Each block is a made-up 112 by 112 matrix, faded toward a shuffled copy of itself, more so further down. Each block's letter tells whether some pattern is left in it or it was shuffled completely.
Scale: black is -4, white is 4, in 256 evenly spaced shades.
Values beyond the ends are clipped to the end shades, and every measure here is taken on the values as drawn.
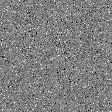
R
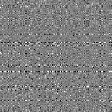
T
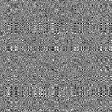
T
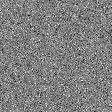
R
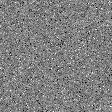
R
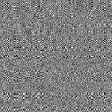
T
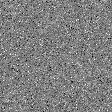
R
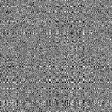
T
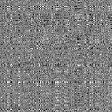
T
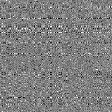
T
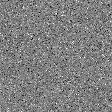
R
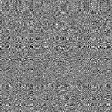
T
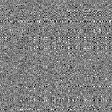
T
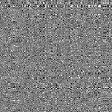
T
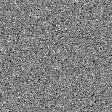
R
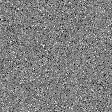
R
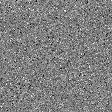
R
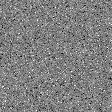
R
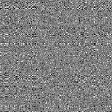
T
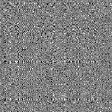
T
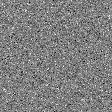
R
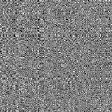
T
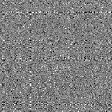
T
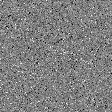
R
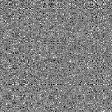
T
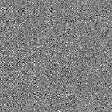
T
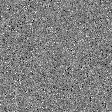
R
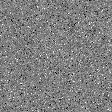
R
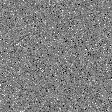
R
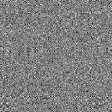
T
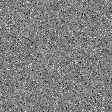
R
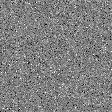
R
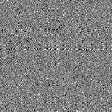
T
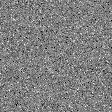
R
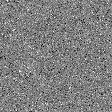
R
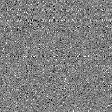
T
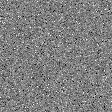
R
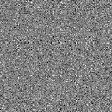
T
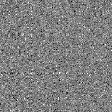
T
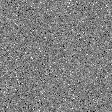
R
